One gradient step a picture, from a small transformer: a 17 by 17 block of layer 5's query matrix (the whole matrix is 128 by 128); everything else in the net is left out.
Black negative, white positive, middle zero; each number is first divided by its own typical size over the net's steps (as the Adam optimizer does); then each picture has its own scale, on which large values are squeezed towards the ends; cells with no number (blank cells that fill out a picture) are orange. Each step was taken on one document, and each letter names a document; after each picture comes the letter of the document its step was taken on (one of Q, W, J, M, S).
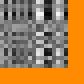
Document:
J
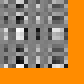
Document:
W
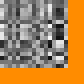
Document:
J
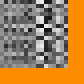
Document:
J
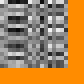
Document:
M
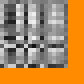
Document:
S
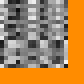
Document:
M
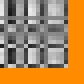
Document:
S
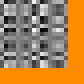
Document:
M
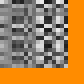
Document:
J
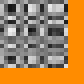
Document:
S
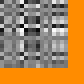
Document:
W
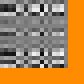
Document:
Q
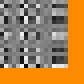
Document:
W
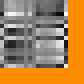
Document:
Q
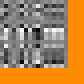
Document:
W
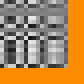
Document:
S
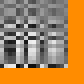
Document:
S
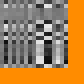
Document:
J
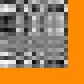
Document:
Q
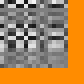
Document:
S
